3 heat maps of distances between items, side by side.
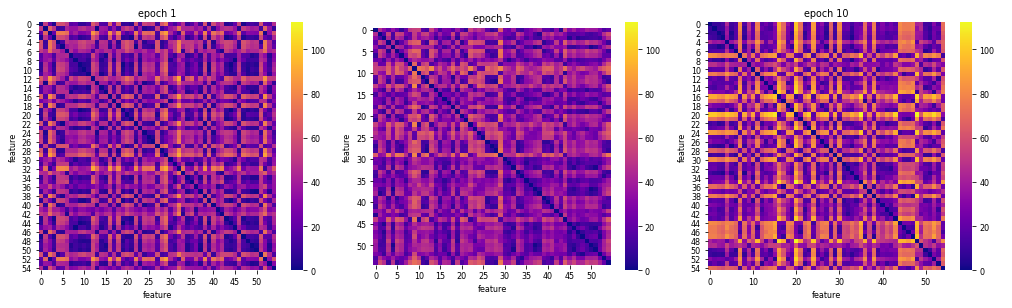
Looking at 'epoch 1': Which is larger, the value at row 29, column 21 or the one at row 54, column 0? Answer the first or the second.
the first
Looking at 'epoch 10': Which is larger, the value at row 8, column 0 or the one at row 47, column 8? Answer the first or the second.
the second
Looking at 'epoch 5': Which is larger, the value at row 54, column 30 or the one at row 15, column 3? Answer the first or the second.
the first
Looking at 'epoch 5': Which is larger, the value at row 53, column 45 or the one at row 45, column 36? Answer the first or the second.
the first
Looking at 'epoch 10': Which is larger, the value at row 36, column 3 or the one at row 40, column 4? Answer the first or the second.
the first
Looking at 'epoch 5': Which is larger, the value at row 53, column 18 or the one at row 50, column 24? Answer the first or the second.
the second
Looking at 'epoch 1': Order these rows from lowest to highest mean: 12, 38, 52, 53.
53, 38, 52, 12
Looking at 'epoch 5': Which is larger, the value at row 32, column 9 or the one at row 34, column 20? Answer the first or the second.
the first
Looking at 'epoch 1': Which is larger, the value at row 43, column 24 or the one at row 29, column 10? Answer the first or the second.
the second
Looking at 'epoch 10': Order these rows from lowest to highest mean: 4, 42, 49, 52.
42, 49, 52, 4
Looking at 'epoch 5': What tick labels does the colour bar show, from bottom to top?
0, 20, 40, 60, 80, 100
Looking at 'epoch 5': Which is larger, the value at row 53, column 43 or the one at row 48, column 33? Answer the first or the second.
the second
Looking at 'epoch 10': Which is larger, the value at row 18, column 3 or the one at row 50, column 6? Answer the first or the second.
the first
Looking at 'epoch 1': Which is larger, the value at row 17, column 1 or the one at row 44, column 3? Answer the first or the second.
the first
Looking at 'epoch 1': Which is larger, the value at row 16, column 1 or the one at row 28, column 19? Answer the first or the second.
the second
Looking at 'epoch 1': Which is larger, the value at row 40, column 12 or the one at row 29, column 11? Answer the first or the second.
the second
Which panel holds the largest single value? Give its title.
epoch 10
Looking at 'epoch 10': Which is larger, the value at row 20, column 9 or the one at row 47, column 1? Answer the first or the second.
the second
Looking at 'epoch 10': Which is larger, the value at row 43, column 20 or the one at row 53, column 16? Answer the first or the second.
the first
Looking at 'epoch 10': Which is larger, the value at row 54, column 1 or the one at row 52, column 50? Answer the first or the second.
the first
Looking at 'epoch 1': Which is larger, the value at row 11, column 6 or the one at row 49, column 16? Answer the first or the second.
the second
